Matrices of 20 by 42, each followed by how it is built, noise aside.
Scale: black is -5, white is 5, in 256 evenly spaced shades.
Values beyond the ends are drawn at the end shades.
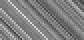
Toeplitz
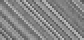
Toeplitz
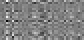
low rank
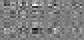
low rank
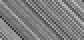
Toeplitz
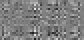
low rank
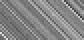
Toeplitz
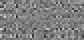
low rank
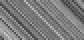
Toeplitz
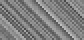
Toeplitz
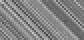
Toeplitz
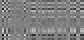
low rank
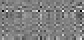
low rank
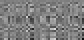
low rank
